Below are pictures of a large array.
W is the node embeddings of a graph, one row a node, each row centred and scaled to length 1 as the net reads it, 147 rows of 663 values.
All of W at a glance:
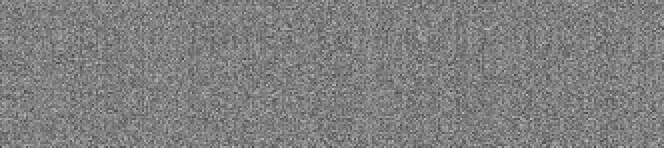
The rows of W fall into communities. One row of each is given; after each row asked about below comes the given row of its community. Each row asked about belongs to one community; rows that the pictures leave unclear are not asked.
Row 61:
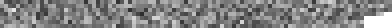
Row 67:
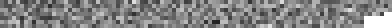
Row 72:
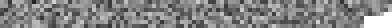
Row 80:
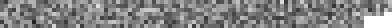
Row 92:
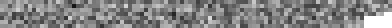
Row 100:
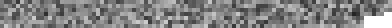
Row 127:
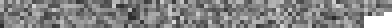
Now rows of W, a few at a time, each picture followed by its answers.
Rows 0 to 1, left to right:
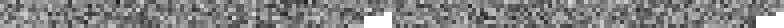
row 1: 127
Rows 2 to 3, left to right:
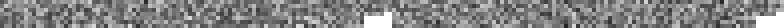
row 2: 92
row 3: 80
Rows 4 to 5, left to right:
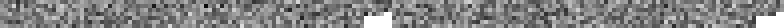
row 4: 72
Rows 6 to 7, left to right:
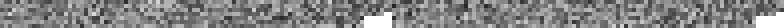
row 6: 100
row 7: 100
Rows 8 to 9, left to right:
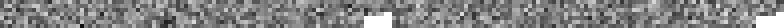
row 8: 80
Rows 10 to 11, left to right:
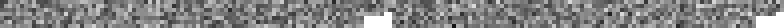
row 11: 61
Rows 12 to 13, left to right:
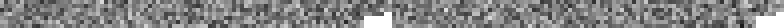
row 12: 100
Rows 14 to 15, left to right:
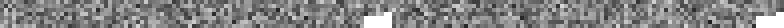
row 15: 127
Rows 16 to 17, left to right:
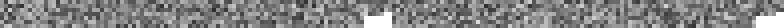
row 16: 72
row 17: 67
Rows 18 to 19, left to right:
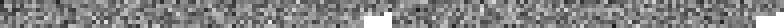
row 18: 100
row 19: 80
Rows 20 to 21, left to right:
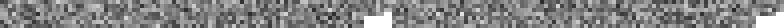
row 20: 80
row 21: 72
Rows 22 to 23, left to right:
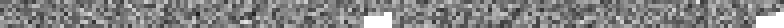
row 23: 72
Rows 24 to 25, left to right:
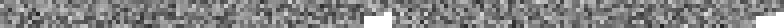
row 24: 92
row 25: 61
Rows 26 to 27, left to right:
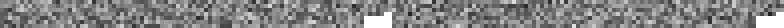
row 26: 92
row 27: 127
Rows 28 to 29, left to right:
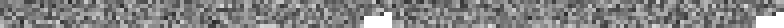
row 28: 67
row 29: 100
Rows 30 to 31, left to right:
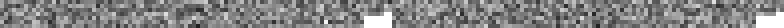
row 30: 72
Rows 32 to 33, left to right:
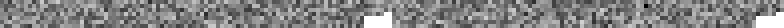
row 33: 67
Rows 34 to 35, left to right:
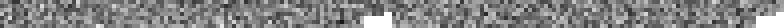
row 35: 72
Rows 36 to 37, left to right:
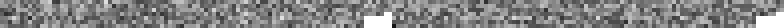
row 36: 92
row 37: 92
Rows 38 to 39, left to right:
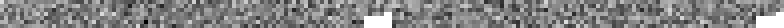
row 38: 72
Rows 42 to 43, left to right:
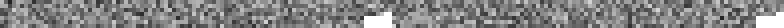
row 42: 61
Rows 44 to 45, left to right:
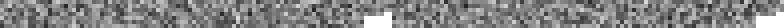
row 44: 80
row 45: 100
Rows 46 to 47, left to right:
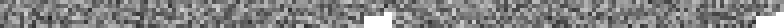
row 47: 80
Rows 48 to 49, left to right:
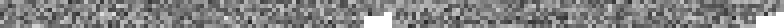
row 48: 72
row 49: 92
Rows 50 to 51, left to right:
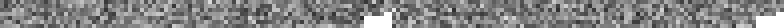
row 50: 100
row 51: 127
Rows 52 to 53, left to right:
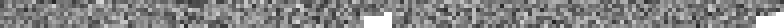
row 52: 100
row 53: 72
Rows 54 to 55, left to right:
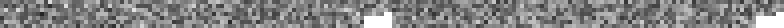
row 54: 67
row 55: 100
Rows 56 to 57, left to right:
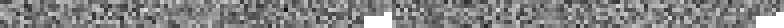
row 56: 80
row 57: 67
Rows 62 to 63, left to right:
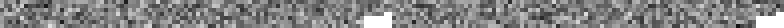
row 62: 80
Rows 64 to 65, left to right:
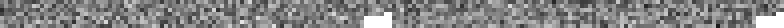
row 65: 100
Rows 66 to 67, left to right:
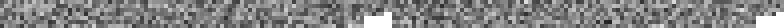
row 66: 92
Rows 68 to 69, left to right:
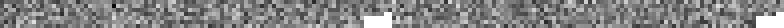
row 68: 100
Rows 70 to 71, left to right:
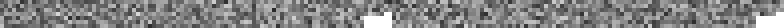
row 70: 67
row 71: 72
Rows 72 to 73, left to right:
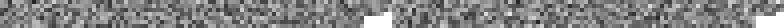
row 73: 80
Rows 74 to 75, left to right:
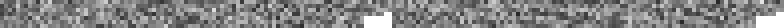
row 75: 92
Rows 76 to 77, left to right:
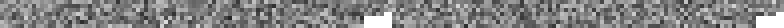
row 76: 92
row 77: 127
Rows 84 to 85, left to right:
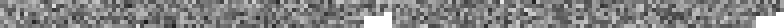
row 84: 80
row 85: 67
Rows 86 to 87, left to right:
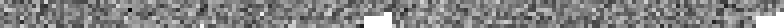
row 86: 61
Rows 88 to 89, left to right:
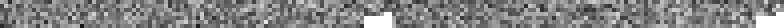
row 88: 61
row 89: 67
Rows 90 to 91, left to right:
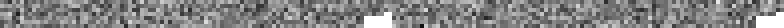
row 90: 100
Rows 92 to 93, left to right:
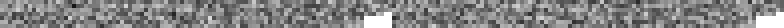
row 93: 92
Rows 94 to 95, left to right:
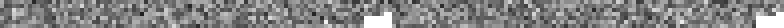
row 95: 127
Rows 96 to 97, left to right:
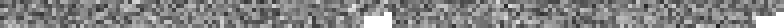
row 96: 67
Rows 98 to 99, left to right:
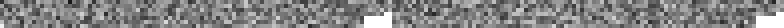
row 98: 67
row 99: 100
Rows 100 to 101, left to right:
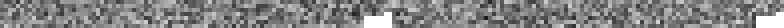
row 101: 92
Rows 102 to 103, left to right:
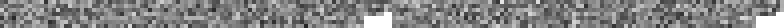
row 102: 72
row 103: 80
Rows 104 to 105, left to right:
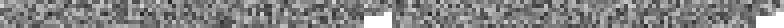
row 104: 92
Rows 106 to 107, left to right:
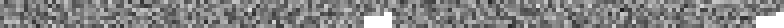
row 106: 67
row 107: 61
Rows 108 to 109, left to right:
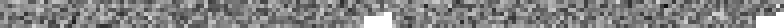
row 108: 72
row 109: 92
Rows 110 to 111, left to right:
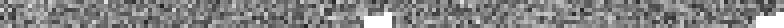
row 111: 100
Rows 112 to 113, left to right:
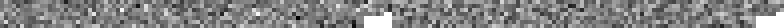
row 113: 80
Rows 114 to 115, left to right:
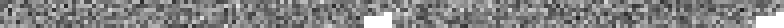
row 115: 80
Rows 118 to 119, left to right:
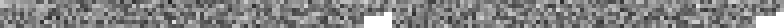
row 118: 92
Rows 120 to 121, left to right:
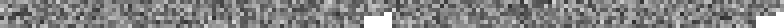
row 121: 127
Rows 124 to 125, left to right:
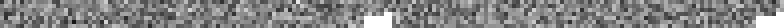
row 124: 92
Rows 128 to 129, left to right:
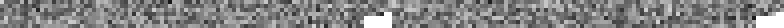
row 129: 92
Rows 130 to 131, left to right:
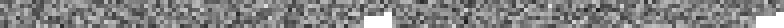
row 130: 61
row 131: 67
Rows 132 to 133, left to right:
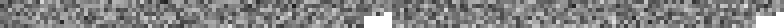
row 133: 100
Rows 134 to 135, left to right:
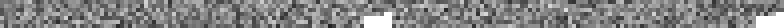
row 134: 61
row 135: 100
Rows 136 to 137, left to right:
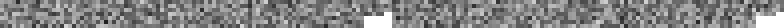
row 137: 100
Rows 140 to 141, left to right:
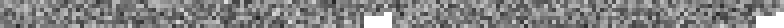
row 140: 92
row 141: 127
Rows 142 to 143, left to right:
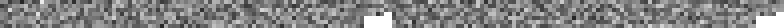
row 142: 127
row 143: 67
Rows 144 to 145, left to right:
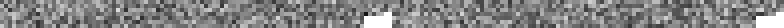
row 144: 80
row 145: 61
